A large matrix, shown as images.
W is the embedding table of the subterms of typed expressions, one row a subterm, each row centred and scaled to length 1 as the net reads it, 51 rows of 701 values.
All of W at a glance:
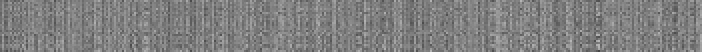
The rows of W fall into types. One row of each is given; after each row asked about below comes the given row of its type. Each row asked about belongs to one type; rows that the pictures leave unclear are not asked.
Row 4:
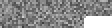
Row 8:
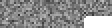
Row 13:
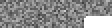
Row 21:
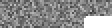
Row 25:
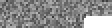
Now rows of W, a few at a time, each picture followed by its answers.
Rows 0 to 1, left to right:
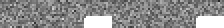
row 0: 25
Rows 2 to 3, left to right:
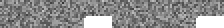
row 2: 21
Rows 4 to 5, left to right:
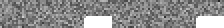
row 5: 13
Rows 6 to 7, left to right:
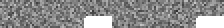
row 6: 21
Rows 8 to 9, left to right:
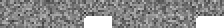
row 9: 8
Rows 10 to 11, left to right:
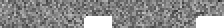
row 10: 4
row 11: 21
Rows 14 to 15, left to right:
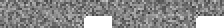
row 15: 8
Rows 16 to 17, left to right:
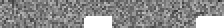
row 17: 21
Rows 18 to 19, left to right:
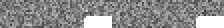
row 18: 25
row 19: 13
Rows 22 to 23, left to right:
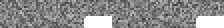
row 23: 25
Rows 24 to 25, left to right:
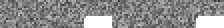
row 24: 25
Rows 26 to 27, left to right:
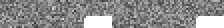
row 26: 25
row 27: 4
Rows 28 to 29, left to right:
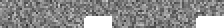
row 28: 21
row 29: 25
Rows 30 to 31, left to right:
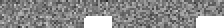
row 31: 13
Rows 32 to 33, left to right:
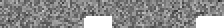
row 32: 21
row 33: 21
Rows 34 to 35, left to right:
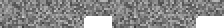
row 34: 4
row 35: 4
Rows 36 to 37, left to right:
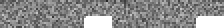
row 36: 13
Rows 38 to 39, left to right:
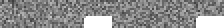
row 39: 13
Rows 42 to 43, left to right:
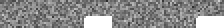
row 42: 13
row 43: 13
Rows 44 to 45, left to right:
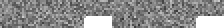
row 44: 4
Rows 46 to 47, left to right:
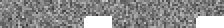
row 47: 4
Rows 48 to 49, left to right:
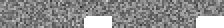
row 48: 13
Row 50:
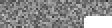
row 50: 13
